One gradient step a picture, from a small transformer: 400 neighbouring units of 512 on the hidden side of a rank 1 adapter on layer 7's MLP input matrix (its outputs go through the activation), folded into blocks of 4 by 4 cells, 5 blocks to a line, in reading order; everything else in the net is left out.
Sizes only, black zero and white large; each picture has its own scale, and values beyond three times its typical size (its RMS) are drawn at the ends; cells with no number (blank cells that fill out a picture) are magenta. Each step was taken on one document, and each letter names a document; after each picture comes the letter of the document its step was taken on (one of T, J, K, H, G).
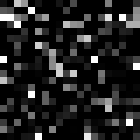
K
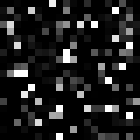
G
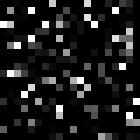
G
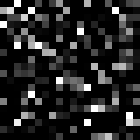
G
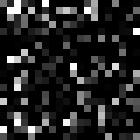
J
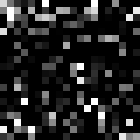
J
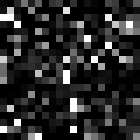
K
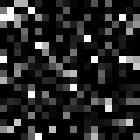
K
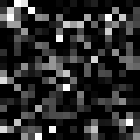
K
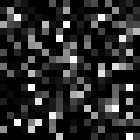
G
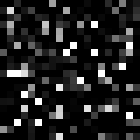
G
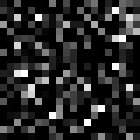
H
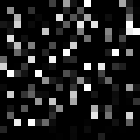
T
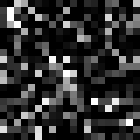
K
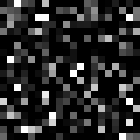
J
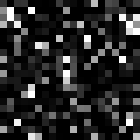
K
